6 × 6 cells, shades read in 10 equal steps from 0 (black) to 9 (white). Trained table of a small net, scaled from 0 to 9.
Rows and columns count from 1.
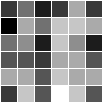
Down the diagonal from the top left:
2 6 1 6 6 3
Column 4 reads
2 7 7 6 7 9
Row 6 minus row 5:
-4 1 0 2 1 -3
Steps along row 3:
up down up down down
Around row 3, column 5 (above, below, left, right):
7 6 7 1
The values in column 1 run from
0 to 6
